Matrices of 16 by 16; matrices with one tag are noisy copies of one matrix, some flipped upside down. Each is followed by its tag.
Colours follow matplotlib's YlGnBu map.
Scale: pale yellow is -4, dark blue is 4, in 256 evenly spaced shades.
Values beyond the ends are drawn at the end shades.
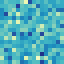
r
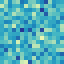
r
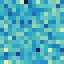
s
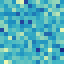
s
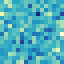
s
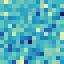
s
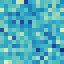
s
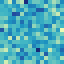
s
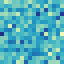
s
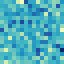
s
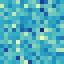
r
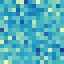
s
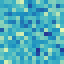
s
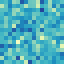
r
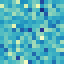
r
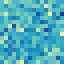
s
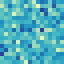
r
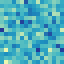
s
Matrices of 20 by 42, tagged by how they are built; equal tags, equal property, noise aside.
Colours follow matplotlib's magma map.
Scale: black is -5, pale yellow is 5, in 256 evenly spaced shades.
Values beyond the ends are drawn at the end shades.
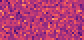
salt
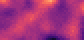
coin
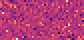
salt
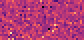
salt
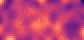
coin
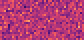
salt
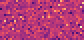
salt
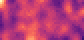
coin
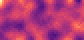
coin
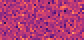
salt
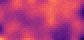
coin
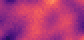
coin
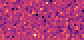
salt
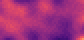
coin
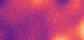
coin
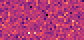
salt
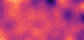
coin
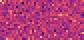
salt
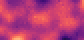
coin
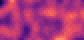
coin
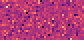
salt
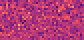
salt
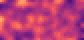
coin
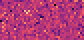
salt
